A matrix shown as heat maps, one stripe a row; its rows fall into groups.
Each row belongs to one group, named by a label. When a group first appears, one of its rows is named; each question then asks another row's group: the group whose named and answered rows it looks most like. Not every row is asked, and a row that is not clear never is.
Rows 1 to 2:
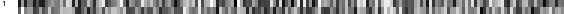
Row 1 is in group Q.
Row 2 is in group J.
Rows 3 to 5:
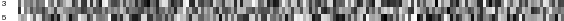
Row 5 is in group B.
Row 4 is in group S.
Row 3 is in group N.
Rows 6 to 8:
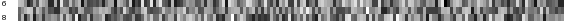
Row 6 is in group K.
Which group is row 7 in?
B
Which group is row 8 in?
Q
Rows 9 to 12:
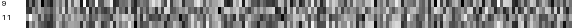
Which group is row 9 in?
Q
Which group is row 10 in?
K
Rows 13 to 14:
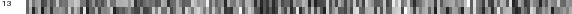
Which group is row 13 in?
J
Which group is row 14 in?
Q
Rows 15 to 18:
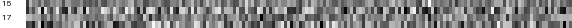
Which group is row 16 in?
B
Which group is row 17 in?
J
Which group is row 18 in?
Q
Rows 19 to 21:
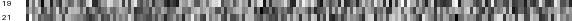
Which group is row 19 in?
B
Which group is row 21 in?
S
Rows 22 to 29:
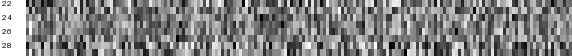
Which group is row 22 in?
Q
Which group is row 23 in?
N
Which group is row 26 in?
S
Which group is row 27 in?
N
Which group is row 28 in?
B
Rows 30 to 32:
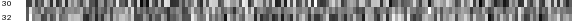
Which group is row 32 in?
J
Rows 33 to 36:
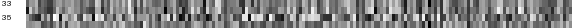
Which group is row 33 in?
S
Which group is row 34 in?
S
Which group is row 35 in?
N
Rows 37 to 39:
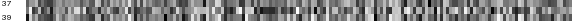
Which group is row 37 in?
S
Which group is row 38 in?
Q
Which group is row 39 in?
S
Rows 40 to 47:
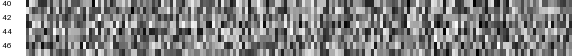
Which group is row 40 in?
N
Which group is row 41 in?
N
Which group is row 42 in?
B
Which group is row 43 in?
B
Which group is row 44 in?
N
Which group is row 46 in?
Q
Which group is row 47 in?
B
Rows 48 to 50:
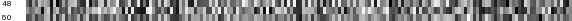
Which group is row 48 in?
K
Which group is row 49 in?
B
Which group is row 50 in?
K
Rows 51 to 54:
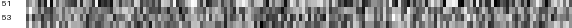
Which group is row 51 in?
N
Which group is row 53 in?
Q
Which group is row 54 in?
J
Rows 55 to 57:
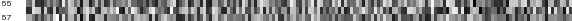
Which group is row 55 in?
N
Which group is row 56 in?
B
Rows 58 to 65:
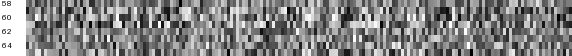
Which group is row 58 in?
N
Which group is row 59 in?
B
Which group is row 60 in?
B
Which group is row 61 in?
K
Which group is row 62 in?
Q
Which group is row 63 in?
N
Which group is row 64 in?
S
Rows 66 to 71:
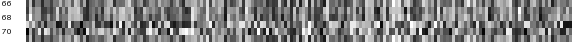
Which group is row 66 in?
Q
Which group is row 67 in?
J
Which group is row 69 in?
K
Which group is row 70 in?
B
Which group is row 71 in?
Q
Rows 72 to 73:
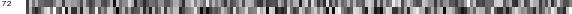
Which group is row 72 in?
S
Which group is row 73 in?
N
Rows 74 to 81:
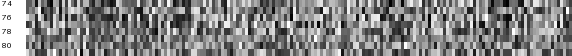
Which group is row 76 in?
K
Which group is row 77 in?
K
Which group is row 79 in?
K
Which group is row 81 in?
N
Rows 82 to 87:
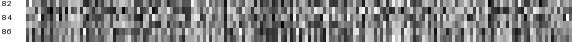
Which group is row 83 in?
K
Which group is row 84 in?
J
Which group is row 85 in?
J
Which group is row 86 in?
Q
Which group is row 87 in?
Q
